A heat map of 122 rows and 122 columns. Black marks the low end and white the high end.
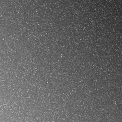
Stripes: none. Slope: up to the bottom left. Ninth with the lowest average: top right. Ninth with the highest average: bottom left. Histogram: bell-shaped. Odd rows or columns: none. Grain: fine. Mirror symmetry: none.
